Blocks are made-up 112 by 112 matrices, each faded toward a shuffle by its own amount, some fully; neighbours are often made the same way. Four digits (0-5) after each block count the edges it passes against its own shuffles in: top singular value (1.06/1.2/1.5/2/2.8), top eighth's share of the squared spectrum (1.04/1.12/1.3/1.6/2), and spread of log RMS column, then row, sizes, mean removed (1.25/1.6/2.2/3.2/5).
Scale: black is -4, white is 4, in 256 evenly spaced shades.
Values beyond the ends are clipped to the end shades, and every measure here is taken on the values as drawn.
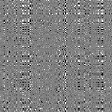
5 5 4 3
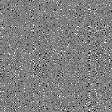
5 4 3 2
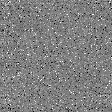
3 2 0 0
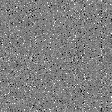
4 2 1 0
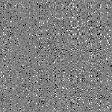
4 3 3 2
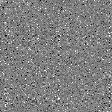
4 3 2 1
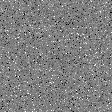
1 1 0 0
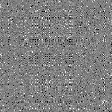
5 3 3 2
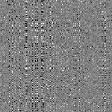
5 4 4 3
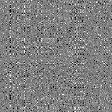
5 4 3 2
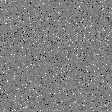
2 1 0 0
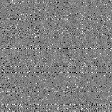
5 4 2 3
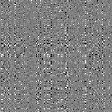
5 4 3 3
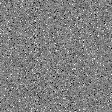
0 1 2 0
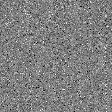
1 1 2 0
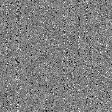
1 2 3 0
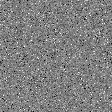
0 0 0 0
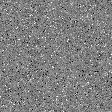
0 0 0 0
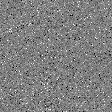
2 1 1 0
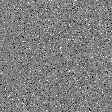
2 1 0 0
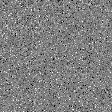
3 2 0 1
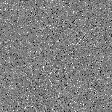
1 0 0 0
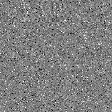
3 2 1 0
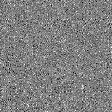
4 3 1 1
